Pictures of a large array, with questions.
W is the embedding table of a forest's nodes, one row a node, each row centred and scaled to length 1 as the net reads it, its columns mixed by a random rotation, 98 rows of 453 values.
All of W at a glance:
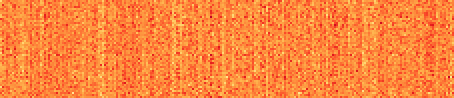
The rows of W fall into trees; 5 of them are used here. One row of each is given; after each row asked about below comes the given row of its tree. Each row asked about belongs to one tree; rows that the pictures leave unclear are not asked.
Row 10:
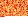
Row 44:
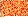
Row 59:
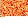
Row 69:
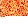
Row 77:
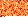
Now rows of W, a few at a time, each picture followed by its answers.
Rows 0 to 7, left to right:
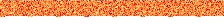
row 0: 69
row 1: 44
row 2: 44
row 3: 69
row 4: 59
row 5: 69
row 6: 10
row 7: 10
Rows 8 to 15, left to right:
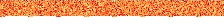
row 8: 77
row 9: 59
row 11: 59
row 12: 44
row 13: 59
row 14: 69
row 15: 44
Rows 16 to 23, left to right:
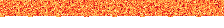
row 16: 44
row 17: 44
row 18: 59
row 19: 77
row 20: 69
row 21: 59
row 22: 10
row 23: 10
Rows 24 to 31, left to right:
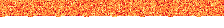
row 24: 59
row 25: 59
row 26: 59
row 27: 77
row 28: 44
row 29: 69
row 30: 10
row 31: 59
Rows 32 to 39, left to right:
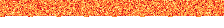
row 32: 69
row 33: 77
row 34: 10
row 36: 10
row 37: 44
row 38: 44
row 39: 69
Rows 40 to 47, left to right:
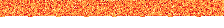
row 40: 69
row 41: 10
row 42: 44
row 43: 10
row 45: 69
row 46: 59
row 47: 10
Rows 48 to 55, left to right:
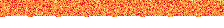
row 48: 10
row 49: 10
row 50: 59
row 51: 69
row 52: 69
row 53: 69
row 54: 44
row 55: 44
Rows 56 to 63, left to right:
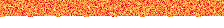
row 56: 59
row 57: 10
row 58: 44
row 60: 77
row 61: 10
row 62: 59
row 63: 44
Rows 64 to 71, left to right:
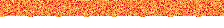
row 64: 44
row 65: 69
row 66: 10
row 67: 44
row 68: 44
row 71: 59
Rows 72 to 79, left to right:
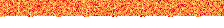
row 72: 44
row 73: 77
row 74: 10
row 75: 59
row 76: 77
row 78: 77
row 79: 44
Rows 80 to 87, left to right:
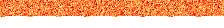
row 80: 69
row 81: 10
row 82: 59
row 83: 44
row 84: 44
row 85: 10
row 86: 69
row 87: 10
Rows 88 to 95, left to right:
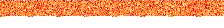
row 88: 44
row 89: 77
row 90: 10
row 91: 59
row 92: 77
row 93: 77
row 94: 59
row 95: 77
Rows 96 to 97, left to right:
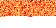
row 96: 44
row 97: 10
